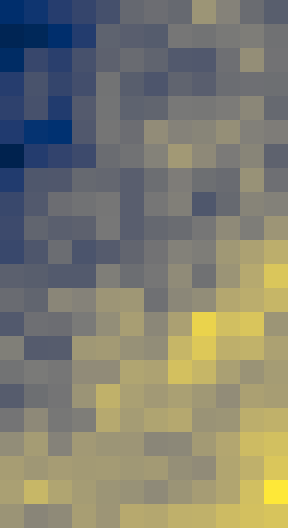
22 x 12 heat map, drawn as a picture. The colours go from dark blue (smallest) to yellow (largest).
Stripes: none. Odd rows or columns: none. Ninth with the lowest average: top left. Average level on the scale: 50%. Slope: up to the bottom right. Ninth with the highest average: bottom right. Histogram: bell-shaped.
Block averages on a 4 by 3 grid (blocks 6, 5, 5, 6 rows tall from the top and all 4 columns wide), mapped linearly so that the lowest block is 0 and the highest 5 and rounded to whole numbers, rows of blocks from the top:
023 | 123 | 245 | 445
